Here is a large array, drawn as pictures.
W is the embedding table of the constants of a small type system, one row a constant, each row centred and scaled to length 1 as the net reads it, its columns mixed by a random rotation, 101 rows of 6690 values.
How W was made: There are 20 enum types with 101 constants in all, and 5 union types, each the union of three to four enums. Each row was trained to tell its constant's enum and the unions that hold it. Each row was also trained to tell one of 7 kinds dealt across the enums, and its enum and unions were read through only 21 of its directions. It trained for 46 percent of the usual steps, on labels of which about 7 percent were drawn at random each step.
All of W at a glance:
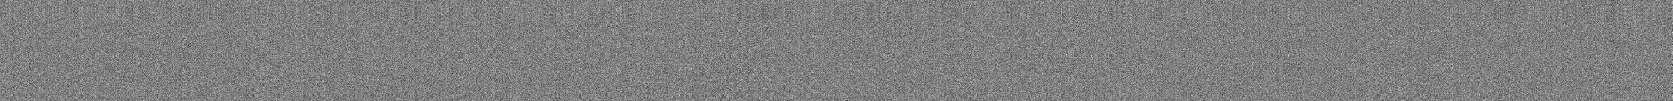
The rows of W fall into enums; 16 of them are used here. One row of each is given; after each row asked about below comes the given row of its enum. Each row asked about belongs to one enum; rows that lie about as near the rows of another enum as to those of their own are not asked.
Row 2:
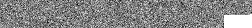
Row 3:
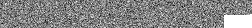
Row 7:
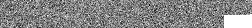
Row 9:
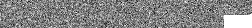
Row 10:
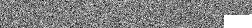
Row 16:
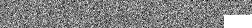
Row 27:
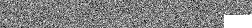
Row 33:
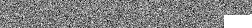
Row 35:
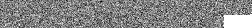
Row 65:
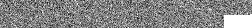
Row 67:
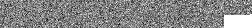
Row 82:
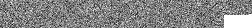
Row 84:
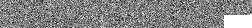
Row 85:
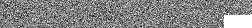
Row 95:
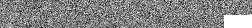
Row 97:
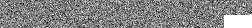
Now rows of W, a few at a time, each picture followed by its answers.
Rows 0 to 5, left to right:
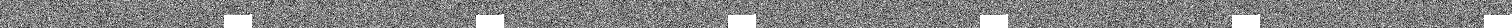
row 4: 33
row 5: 65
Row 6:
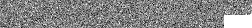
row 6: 9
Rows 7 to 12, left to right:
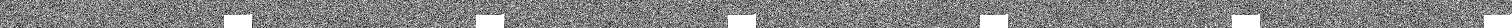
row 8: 10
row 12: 2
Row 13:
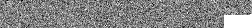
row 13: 9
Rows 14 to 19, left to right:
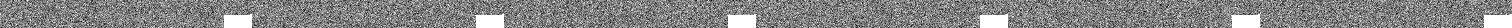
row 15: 84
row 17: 82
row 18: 33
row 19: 27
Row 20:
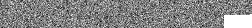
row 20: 82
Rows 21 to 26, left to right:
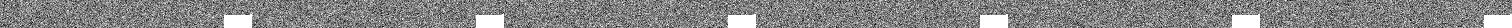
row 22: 97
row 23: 10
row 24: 67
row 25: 3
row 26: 2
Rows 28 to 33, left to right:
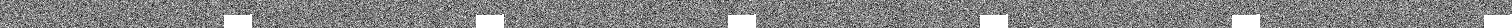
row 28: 33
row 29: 67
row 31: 97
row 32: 82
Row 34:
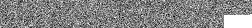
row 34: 82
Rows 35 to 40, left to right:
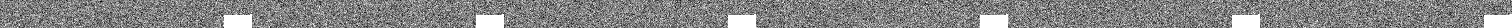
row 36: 10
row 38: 65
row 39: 9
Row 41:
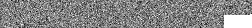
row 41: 67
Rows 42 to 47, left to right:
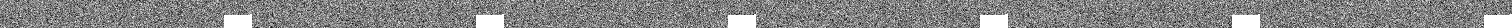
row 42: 2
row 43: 7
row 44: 67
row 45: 97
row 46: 7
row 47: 10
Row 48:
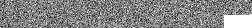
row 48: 16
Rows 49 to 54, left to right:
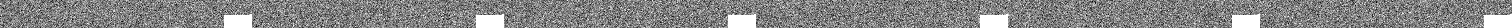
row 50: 33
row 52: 2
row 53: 27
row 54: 84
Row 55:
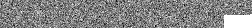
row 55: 3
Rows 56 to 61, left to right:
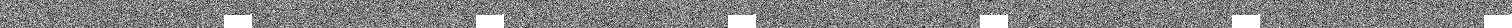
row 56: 33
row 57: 3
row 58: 97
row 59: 35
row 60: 85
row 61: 9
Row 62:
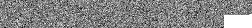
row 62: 97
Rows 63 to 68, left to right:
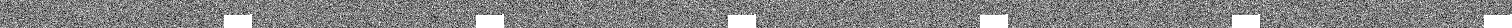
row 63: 35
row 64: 67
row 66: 82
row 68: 10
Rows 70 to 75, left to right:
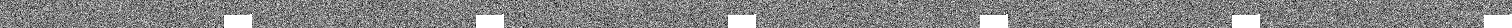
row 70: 7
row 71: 9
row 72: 7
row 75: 95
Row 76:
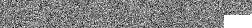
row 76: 2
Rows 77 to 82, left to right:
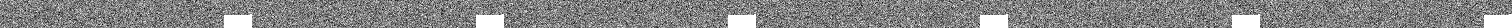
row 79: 3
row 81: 33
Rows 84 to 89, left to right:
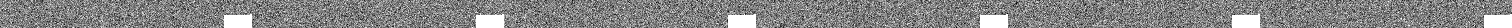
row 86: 27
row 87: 67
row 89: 7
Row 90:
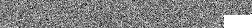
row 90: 35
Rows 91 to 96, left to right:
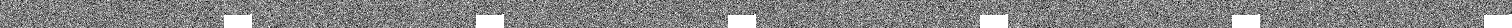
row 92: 10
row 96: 82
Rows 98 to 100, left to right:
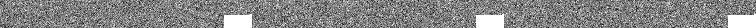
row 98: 97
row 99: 2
